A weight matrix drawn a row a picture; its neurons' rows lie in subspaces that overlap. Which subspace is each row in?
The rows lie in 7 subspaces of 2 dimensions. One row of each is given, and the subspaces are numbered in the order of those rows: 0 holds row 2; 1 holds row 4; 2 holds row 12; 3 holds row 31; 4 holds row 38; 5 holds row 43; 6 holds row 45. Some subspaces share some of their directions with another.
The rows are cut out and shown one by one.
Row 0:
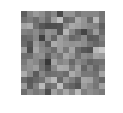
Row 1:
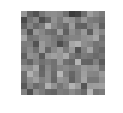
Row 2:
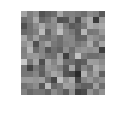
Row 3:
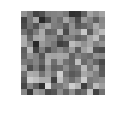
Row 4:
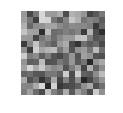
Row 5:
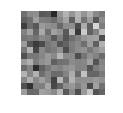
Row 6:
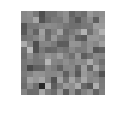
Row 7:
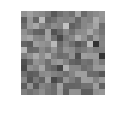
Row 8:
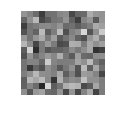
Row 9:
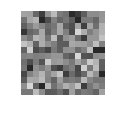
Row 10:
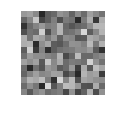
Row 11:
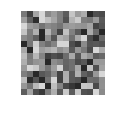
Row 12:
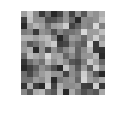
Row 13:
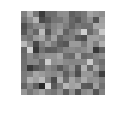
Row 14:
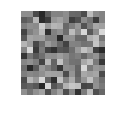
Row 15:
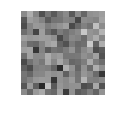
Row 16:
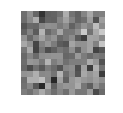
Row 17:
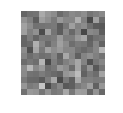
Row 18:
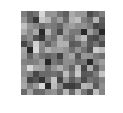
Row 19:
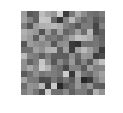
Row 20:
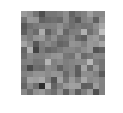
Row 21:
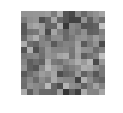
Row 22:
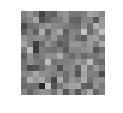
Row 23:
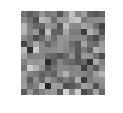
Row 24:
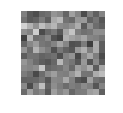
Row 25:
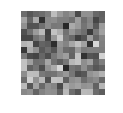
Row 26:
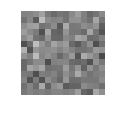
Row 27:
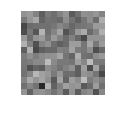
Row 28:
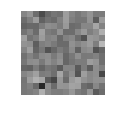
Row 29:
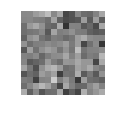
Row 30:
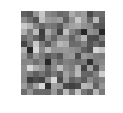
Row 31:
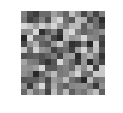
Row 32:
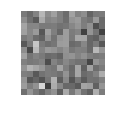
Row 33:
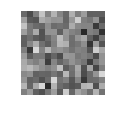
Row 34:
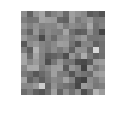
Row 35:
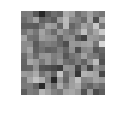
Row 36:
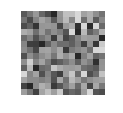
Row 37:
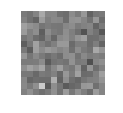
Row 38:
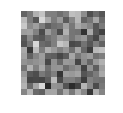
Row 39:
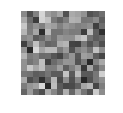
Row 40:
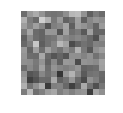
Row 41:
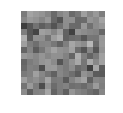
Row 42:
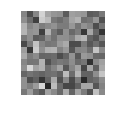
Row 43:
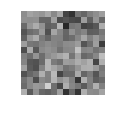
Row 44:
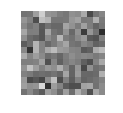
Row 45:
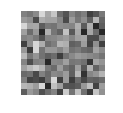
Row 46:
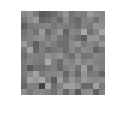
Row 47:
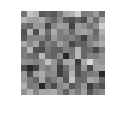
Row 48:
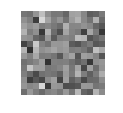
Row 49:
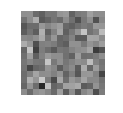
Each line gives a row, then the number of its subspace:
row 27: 3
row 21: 5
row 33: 2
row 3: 4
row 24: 3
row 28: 5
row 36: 6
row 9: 6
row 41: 3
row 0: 1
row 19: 1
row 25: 2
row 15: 2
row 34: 0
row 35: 5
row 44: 3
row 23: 5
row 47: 4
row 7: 2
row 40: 4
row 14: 3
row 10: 0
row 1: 4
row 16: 5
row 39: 1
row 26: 2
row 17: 0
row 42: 1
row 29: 5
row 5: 6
